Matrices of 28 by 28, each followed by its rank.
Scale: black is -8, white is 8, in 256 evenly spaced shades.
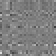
three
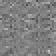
five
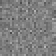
five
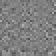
five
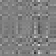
two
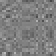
three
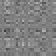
three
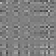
two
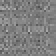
five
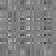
two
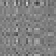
three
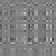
two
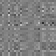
three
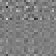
three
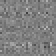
five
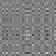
two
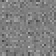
five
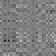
three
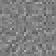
five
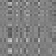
two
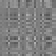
two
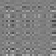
two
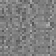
five
